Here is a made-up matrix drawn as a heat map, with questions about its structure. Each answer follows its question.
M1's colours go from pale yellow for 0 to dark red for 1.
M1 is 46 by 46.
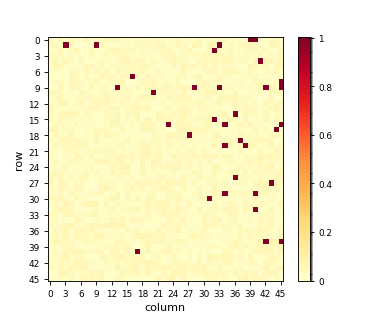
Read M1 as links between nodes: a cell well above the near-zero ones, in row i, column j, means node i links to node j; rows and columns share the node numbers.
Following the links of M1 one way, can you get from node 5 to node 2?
no
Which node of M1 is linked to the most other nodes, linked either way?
node 9
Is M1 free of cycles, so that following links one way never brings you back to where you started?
yes
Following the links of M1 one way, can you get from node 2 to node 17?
yes
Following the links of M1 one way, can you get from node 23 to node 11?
no
